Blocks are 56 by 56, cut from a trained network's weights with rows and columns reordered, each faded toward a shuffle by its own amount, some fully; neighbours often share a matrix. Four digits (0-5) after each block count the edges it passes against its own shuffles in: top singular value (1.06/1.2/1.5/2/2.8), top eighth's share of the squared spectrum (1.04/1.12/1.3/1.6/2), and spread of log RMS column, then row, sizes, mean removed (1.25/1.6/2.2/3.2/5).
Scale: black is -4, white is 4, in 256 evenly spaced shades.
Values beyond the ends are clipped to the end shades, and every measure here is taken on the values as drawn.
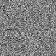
3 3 0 1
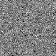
3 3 1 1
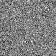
3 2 0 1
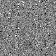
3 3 1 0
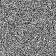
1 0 0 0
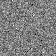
0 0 0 0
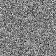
0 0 0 0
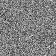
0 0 0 0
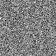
1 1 0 0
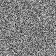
0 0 0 0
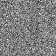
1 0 0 0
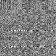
3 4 0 2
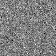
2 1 0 0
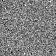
0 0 0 0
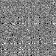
3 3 0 2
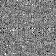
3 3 0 2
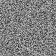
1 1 0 0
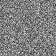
2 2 0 0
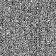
2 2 0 0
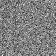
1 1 0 0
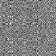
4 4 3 2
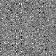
3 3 2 1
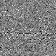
3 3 0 2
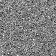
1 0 0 0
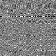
4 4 0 3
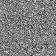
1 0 0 0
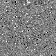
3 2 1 0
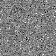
2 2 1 0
